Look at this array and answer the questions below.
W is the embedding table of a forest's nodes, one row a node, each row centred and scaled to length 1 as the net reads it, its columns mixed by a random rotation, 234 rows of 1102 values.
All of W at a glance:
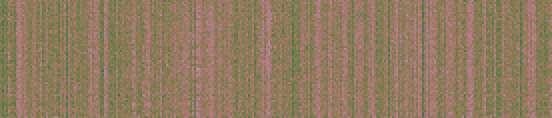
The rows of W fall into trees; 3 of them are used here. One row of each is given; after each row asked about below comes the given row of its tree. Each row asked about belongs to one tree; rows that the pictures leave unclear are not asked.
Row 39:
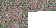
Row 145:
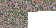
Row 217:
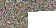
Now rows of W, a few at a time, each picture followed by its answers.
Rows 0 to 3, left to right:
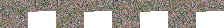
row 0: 145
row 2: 39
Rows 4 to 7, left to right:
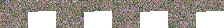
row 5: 217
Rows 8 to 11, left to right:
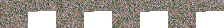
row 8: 145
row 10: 39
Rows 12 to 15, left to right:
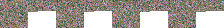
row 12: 145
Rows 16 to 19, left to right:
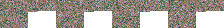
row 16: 145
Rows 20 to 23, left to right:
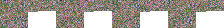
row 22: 39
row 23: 39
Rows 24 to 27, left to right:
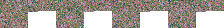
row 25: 145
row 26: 39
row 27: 39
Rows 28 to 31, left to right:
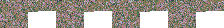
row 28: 39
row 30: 217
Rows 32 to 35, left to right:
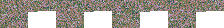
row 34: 145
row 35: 39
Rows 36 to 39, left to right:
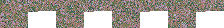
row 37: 145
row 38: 145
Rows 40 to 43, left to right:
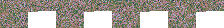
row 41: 145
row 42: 39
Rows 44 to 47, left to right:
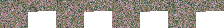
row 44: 39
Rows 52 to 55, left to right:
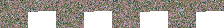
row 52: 39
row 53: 145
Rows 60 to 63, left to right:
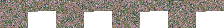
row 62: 145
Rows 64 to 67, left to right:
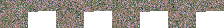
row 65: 145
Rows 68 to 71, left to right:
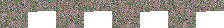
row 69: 39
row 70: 39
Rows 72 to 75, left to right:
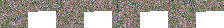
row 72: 39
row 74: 39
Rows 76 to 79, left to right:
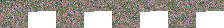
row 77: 39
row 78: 145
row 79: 39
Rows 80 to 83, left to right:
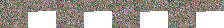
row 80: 39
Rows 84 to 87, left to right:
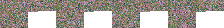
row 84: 39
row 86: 39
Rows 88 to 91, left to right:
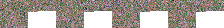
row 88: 145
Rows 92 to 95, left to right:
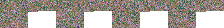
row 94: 145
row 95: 145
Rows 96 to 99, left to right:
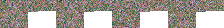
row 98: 145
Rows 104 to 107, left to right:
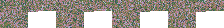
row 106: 39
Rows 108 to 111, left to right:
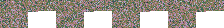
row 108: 39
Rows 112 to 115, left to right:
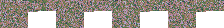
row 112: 217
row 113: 145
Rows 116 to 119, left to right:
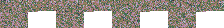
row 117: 145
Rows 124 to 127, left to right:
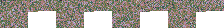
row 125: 39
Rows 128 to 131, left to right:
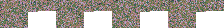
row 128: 145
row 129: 145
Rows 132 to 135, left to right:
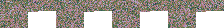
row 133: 39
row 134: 145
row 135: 39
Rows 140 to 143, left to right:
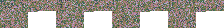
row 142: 39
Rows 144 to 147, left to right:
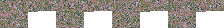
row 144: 39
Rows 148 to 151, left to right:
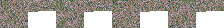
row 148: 39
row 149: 39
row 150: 39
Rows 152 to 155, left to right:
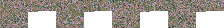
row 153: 217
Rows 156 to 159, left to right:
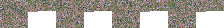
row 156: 145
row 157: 39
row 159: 39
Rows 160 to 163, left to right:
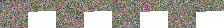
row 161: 145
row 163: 217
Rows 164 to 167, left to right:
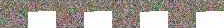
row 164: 145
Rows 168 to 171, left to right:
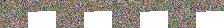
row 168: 39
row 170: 217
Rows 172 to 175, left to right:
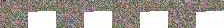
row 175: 217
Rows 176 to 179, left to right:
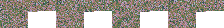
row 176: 145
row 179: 39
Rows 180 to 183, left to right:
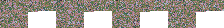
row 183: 217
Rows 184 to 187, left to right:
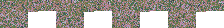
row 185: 217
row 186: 39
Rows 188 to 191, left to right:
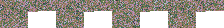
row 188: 145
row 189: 145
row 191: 145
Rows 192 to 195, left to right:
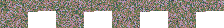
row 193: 145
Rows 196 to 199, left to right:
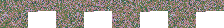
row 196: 39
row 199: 39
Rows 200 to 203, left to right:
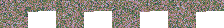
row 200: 217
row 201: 39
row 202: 145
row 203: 39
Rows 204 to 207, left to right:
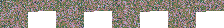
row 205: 39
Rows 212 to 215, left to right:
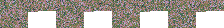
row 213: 145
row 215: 39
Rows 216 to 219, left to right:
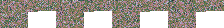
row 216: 39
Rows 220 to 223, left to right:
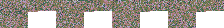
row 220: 145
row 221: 217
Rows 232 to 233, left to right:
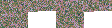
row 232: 39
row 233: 145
